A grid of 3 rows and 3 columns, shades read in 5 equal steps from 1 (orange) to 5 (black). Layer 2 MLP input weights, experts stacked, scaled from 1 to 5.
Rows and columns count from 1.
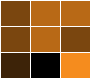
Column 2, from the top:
2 2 5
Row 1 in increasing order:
2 2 3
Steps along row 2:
down up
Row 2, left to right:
3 2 3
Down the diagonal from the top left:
3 2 1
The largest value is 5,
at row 3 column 2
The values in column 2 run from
2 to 5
